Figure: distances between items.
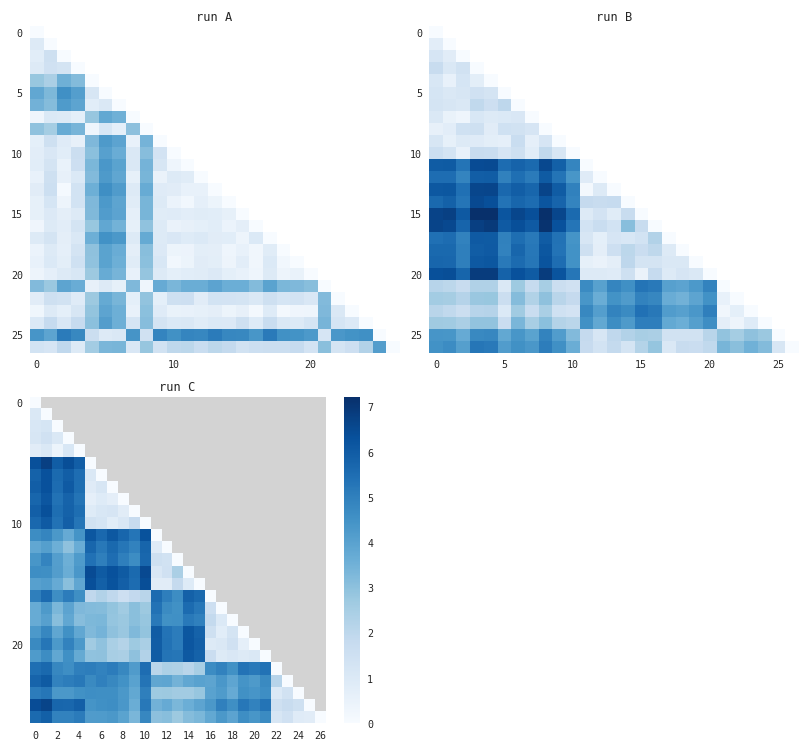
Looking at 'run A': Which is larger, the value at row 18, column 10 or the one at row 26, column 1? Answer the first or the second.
the second
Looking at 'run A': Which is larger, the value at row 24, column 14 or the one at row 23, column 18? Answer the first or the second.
the first
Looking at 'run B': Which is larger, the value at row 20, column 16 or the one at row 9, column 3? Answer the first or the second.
the first
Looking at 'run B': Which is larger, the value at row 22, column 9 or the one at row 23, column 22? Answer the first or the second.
the first
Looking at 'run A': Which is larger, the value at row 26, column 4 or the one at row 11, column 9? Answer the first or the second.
the first
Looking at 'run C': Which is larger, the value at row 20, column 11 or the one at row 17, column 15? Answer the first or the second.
the first
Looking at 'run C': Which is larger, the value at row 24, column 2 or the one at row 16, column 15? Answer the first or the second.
the second
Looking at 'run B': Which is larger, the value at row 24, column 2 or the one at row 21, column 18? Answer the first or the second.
the second
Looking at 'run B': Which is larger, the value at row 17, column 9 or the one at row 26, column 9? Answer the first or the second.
the first
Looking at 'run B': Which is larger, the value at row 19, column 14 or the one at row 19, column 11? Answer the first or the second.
the first
